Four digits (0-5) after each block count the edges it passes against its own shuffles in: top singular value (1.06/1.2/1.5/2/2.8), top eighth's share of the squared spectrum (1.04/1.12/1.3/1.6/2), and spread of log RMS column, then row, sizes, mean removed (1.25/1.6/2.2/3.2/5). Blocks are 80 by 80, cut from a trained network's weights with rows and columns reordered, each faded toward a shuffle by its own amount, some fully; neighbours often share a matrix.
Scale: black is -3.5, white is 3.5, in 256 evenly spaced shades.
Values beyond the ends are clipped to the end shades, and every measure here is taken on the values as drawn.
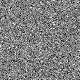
2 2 0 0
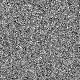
0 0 0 0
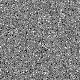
1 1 0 0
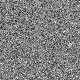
0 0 0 0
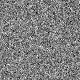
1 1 0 0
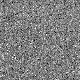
0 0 0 0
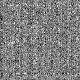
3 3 0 2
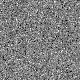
0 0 0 0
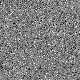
1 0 0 0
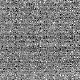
3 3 3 1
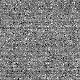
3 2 2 1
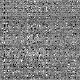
3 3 3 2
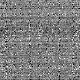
3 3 3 2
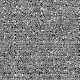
3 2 2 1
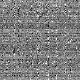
3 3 3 1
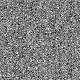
1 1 0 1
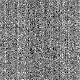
3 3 1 2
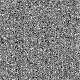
1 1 0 0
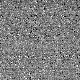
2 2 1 1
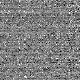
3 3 2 1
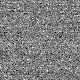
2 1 0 0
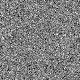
1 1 0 0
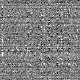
3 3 3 1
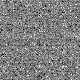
2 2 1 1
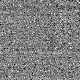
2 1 1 0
